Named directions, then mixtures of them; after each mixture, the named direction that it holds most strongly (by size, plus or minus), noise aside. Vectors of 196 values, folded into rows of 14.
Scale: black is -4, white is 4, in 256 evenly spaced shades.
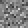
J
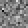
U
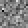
U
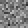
J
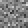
J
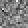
U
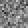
U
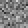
U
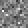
U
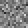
U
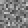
J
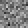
J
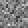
J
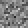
J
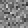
J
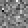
U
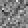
U
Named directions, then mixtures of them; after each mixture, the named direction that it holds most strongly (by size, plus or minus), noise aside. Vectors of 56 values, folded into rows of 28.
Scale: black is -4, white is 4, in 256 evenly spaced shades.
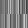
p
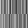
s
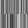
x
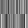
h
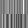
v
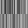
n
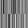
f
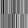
f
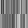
x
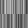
n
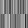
h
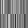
f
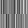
f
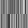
p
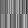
p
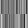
h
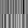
v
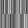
p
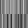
v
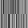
f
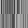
n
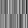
p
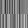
n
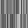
x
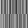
s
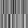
f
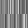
p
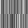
x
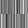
h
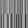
v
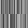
x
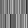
p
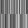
p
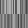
n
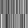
h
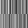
s
